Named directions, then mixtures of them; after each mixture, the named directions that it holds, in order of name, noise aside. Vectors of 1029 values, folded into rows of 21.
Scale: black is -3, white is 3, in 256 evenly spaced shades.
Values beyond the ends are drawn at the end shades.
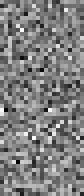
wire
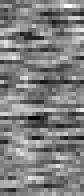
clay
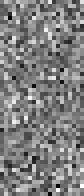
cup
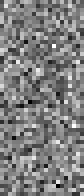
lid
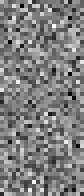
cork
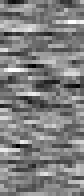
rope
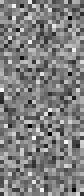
cork, wire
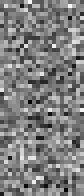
clay, cork, lid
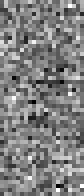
clay, cup, lid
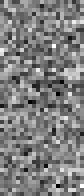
cup, lid, rope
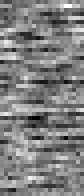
clay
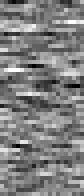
rope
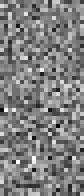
cup, wire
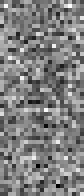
clay, lid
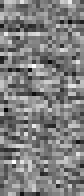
lid, rope, wire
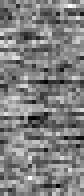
clay, cup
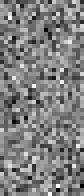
cup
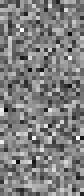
wire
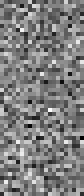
clay, cork, wire
